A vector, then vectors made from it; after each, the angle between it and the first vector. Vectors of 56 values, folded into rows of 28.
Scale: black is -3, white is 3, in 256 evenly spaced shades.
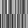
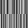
nearly opposite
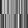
partly opposed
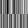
partly opposed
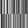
partly opposed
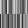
nearly parallel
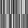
partly opposed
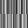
partly opposed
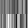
partly opposed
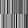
partly opposed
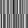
partly opposed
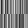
orthogonal
